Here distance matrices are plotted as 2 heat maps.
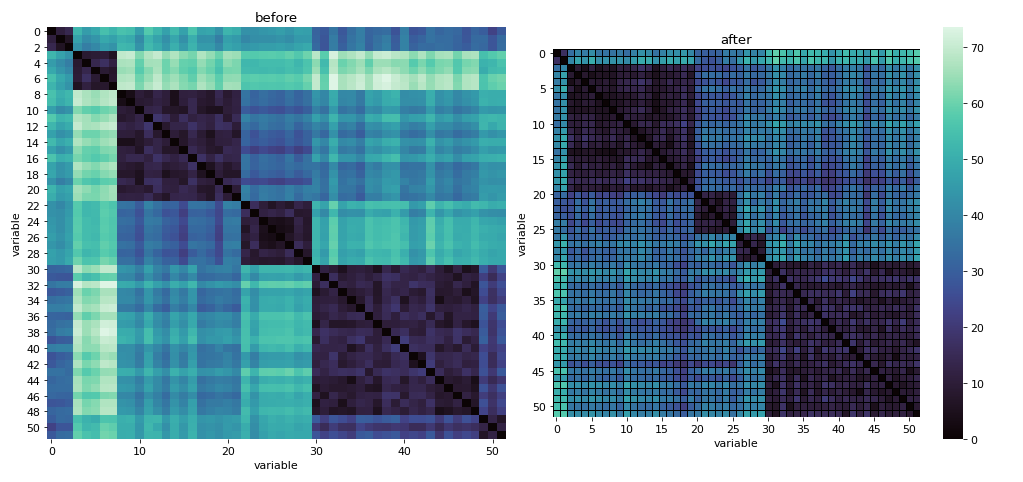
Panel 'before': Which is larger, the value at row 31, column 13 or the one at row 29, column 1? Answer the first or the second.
the second
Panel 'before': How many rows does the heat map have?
52
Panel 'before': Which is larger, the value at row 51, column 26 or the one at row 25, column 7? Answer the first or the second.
the second
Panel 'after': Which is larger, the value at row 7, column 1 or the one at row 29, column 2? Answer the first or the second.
the first
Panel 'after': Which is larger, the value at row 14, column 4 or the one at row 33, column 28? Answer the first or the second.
the second
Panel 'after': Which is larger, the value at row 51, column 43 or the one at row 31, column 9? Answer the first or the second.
the second
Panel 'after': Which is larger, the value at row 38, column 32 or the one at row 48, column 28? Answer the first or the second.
the second
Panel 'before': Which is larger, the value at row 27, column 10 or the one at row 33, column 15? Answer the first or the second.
the second
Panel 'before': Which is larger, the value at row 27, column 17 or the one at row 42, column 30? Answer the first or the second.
the first
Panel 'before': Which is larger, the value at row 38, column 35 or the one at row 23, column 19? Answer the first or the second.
the second
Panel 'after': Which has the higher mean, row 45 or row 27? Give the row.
27
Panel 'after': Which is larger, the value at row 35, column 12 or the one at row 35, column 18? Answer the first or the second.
the first
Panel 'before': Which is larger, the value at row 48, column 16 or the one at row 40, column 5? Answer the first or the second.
the second
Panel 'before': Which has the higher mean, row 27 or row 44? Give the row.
27
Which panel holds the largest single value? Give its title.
before
